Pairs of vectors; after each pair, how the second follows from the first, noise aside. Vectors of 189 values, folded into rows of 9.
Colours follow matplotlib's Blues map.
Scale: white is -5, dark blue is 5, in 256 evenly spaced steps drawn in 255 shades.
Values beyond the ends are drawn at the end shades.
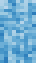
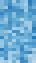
reversed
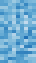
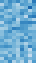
wrapped around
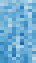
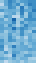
reversed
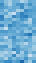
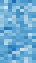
reversed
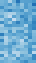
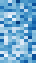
scaled up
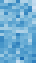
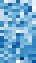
scaled up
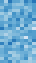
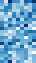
scaled up
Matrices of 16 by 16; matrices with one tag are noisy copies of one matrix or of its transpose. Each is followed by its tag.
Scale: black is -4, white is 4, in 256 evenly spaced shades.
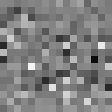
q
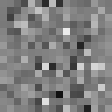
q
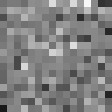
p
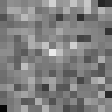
p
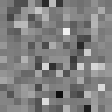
q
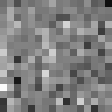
p
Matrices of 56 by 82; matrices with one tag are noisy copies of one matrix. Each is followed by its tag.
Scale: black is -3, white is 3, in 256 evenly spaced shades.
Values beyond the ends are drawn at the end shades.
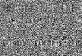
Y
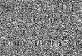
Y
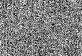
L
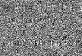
Y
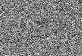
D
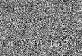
Y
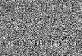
Y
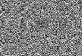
D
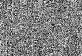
L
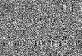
Y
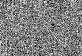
L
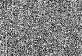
L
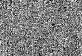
L
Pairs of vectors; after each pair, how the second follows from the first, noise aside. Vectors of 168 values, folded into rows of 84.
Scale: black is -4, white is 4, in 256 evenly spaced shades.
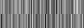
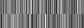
sign-scrambled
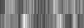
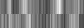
reversed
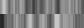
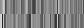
sign-scrambled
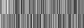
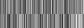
reversed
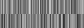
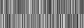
sign-scrambled
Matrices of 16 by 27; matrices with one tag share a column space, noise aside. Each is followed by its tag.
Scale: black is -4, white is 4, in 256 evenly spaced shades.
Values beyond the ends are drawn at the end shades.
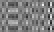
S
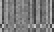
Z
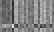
Z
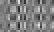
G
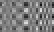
S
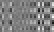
S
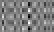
S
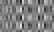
G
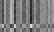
Z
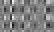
G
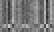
Z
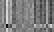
Z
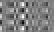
S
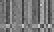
Z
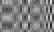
G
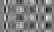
G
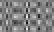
S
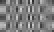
G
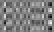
S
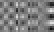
S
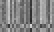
Z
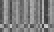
Z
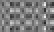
S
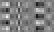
S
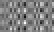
S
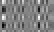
G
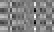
S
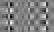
S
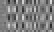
G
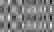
G
